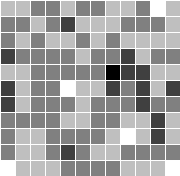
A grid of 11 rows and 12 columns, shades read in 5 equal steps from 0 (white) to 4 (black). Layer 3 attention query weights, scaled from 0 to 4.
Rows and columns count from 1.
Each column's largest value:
3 2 2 2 3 2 2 4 3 3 3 3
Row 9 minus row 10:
0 0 0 0 -1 0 1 0 -2 -1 1 -1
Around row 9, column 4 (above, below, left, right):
2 2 1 2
